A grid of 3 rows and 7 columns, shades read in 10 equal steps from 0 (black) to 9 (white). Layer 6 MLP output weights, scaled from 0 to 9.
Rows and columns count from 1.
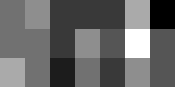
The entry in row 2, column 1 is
4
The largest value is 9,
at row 2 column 6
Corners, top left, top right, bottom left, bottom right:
4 0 6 3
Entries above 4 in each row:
2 2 2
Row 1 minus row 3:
-2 1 1 -2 0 1 -3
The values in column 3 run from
1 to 2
